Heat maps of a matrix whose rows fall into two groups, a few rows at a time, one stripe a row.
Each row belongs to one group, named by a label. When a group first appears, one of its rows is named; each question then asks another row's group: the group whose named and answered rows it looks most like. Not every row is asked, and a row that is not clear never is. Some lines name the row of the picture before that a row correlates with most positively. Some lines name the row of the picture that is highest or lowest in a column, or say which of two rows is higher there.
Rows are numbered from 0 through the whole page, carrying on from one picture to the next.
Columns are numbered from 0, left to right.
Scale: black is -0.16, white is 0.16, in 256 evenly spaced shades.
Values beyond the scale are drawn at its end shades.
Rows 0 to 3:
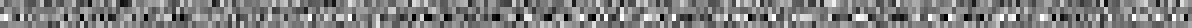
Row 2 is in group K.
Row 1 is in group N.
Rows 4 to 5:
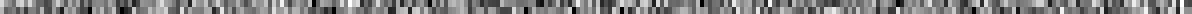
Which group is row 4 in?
K
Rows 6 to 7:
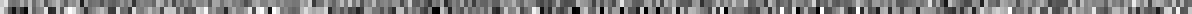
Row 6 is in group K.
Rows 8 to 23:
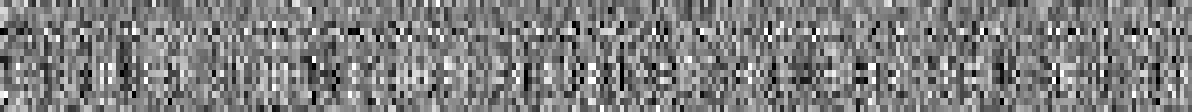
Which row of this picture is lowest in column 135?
13
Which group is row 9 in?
K
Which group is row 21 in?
K
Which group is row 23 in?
N
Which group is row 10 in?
K
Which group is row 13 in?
K
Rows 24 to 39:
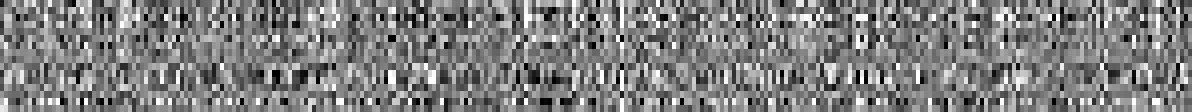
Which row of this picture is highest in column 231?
29
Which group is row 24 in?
N
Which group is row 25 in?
N
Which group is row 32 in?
N
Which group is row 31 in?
N
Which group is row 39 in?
K
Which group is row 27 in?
N
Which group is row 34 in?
N
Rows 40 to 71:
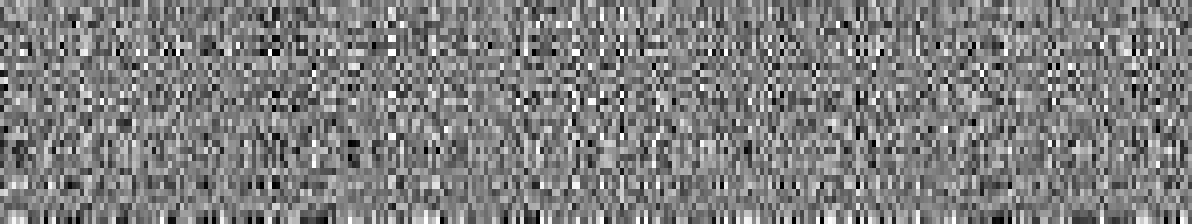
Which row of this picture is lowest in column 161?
61
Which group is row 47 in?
N
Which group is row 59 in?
N
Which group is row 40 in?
K
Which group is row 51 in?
K
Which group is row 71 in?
N
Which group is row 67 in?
K
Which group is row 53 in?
N
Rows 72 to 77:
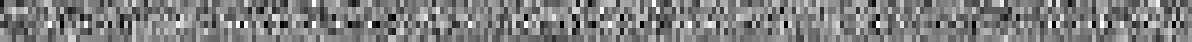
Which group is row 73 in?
N
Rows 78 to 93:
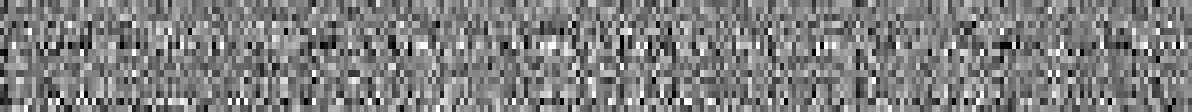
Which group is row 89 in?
K
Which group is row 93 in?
N
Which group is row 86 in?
K
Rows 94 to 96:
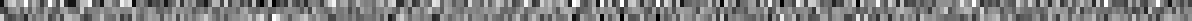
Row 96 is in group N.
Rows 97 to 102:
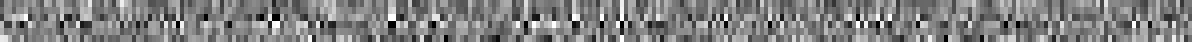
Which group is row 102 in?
K
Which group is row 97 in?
N
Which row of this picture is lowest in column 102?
100
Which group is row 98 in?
N
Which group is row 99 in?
N
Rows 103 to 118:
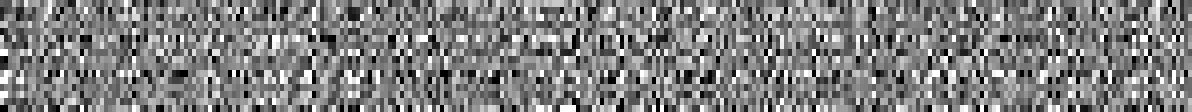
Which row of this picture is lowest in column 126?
108
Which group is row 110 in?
K
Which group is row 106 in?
K
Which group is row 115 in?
N
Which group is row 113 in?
K
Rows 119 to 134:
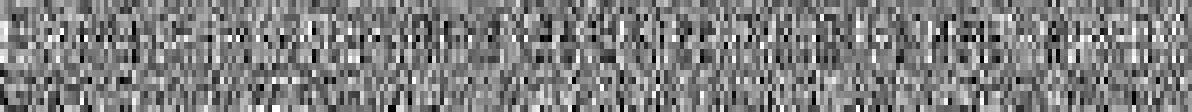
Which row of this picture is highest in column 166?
127
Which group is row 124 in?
K
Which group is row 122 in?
K
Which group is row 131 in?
N
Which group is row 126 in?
K
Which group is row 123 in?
K
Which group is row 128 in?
N
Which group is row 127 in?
K
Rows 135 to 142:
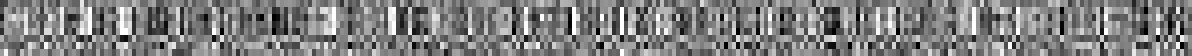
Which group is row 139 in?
N
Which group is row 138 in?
N
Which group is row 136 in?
N
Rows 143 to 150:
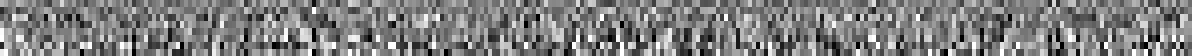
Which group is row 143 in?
K
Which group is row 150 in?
K
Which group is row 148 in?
K
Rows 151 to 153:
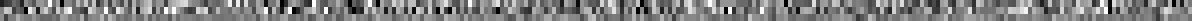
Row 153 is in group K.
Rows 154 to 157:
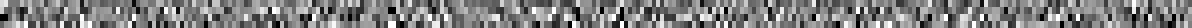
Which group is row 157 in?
N
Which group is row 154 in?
K
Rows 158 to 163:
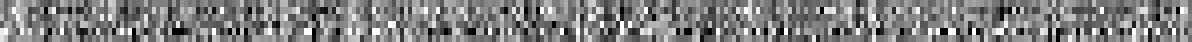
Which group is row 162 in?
K
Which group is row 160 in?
K
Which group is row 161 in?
N
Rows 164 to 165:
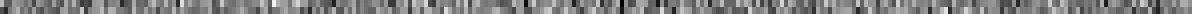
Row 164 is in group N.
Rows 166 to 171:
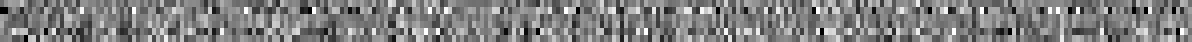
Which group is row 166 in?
N
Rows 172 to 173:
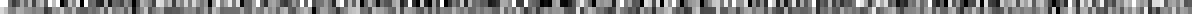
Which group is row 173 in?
K
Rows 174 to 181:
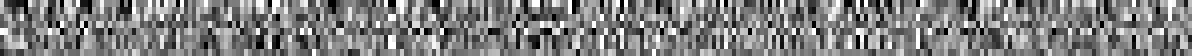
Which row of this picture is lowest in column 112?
178
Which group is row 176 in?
N
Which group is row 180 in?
N
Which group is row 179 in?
N
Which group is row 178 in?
K
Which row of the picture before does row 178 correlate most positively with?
172
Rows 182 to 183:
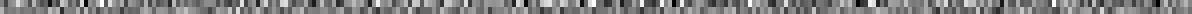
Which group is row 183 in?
K
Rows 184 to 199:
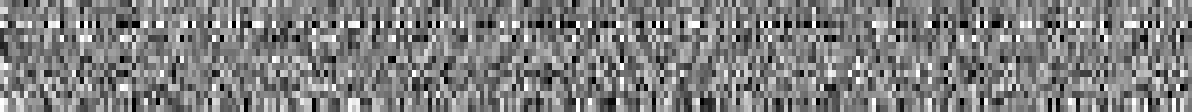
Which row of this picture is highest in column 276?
189
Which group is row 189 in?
N
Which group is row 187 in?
K
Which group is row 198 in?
K
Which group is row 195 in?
K
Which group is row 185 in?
K
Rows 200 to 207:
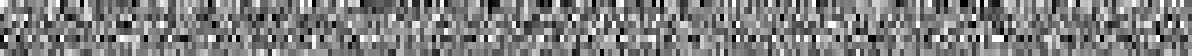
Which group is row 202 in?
N
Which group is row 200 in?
K
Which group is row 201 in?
K
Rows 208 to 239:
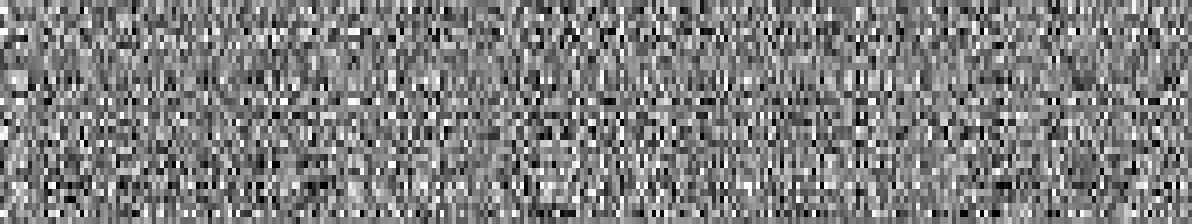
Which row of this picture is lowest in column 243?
233
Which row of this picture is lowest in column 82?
213
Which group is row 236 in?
N
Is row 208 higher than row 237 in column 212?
No
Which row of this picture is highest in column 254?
224
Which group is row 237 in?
N
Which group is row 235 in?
K
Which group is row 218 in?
N
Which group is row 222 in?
K
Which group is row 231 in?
N
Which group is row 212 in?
K
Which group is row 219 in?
N
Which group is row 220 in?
N
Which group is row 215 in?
N
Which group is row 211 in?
N
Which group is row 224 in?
N
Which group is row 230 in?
N
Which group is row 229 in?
N
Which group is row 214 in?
K
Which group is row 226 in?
K
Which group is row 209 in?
K
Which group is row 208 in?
K
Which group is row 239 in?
N
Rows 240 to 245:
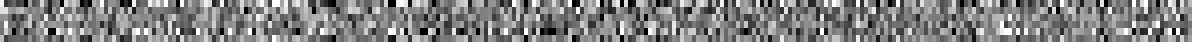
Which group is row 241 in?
K
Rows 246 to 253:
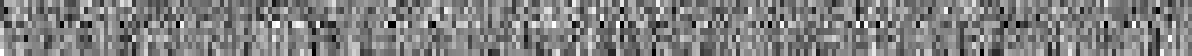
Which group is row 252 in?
K
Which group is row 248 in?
N
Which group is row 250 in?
K
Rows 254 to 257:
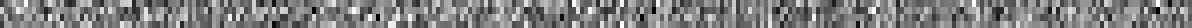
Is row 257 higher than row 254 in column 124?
No
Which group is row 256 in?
K
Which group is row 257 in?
N
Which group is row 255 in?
K
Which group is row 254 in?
N
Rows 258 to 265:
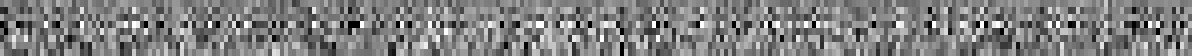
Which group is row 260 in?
K
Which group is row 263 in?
N
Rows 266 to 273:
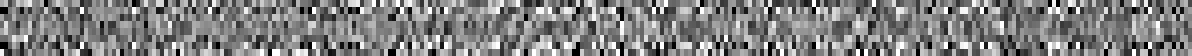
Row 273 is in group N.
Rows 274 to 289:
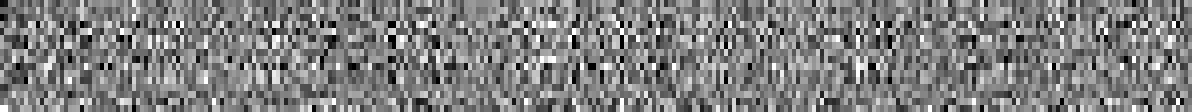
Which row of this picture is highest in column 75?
289
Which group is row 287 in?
N
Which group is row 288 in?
N
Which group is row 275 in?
N
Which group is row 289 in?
K
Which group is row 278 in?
N
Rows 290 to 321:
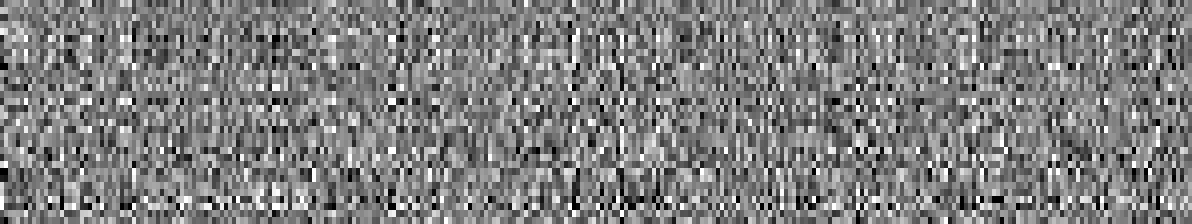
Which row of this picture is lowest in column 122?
318
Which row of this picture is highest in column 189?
319
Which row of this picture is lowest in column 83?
319
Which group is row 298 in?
N
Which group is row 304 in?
N
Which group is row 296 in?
N
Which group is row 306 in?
K
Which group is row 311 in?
N
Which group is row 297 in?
N
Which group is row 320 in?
N
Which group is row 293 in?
N
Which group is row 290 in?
N
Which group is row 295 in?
N
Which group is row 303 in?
N
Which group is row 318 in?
K
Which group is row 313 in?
K
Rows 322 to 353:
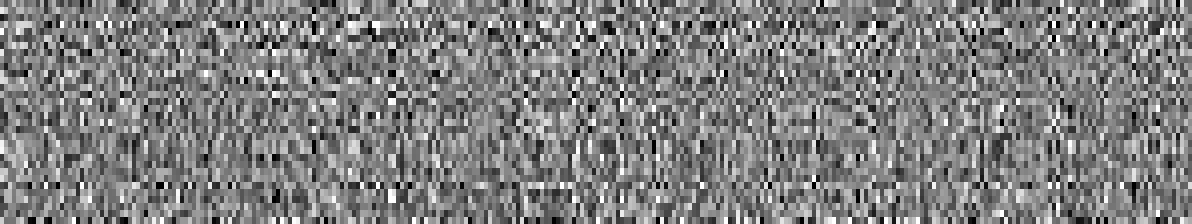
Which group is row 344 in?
N
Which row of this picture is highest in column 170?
353
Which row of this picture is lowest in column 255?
325
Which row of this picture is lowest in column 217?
337
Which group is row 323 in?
K
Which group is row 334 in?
N
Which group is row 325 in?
K
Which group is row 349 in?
N
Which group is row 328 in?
N
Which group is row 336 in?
N
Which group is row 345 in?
N
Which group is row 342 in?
K
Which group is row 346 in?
K
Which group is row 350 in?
N
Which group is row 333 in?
K
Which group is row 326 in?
K
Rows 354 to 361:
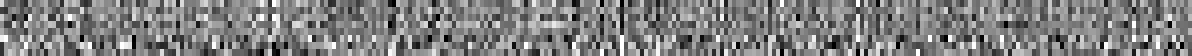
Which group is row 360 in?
N
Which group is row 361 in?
N
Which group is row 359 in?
K
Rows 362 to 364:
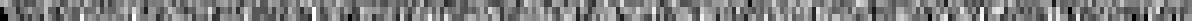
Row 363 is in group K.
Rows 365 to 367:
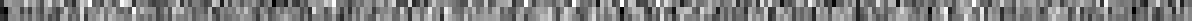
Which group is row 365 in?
N
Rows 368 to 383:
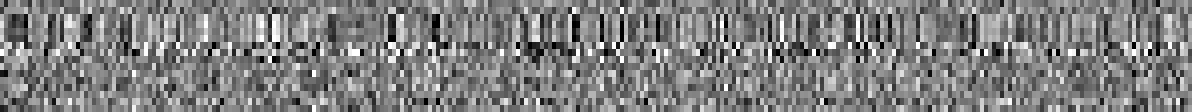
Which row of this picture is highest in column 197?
378
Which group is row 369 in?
N
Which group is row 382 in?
N
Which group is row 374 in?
N
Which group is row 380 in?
N
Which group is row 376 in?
N
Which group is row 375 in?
K
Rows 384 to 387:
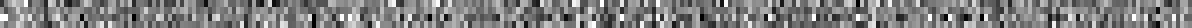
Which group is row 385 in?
K
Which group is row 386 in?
K
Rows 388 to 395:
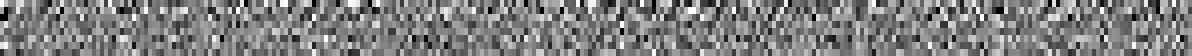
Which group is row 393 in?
N
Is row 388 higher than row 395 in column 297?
No
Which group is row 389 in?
K
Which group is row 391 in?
K
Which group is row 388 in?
K
